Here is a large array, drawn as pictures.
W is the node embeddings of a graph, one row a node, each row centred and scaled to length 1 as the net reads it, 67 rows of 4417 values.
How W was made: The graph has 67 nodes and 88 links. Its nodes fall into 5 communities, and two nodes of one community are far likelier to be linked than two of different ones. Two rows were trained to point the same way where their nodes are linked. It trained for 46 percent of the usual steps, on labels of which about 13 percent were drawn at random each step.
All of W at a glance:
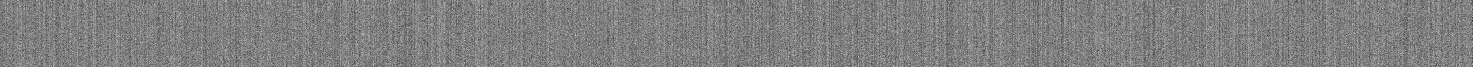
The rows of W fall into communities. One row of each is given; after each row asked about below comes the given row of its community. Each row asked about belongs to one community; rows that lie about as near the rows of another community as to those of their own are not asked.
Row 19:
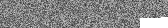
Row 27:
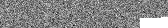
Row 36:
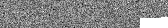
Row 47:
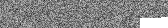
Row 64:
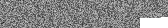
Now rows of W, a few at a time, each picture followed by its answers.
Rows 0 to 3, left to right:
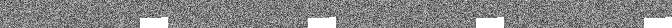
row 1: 47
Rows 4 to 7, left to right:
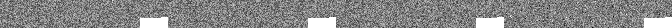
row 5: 47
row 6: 27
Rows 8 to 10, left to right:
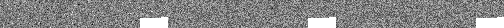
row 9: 47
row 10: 64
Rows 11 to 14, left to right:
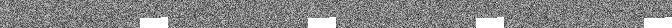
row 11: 27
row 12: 64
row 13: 27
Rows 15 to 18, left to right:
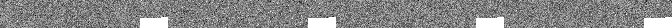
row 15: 19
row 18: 19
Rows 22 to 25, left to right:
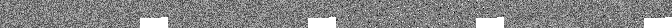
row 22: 64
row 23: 19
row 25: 19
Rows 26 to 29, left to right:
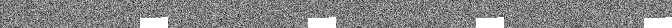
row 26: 64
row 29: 64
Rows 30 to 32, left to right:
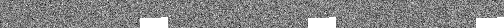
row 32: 47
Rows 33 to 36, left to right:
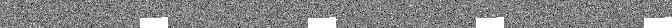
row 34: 36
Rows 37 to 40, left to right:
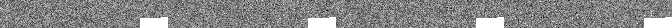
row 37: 27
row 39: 47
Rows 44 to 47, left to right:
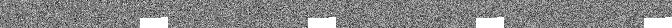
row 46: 27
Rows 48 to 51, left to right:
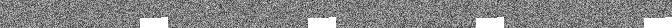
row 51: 64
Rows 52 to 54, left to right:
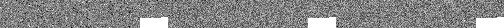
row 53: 64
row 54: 19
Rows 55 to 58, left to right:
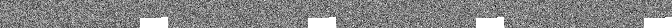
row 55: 36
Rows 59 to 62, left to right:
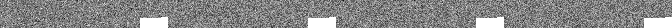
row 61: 47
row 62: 64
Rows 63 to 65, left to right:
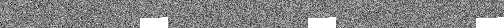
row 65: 47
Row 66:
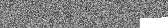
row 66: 64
